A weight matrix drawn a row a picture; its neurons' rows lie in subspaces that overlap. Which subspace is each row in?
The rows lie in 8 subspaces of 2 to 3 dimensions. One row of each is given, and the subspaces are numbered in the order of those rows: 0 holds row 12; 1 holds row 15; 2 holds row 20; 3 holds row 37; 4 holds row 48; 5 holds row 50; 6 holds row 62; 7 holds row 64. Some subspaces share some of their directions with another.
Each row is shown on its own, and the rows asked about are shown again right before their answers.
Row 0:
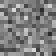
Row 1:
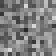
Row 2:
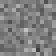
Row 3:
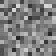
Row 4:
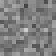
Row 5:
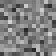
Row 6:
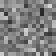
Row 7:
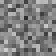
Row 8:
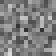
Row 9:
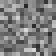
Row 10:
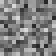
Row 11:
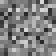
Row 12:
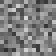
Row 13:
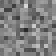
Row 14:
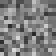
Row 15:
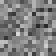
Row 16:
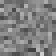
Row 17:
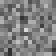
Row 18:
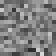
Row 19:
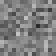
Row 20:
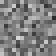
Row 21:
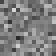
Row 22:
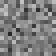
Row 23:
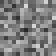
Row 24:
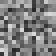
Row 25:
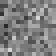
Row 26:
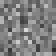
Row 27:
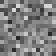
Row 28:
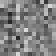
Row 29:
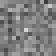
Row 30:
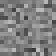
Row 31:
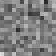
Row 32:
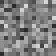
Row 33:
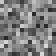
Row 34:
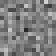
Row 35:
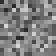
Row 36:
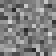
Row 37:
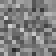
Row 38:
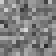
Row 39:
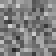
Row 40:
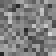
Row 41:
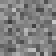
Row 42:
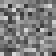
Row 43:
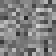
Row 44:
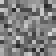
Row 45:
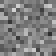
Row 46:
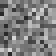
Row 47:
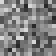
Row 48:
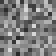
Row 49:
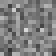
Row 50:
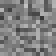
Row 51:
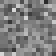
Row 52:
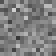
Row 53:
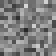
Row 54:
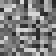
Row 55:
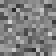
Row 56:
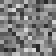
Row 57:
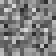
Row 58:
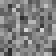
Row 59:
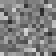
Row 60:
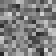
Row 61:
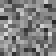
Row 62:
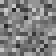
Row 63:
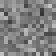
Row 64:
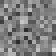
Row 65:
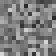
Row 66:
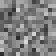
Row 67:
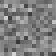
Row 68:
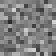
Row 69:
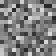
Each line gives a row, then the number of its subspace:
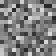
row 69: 2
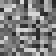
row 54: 5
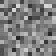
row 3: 2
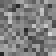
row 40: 1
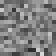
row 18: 1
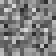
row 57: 6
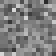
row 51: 5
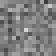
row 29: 3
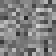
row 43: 1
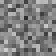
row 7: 0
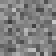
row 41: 4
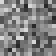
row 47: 6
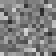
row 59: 0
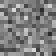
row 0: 6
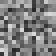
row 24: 3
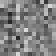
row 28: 3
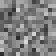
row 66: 3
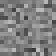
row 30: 1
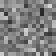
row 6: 0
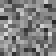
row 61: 6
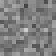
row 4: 2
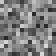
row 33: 1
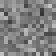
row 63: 0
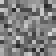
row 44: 5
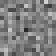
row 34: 3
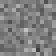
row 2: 7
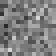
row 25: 6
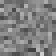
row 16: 1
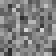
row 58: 7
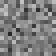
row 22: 4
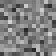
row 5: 0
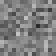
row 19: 1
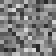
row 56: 0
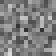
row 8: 7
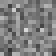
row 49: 7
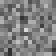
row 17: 7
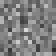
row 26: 7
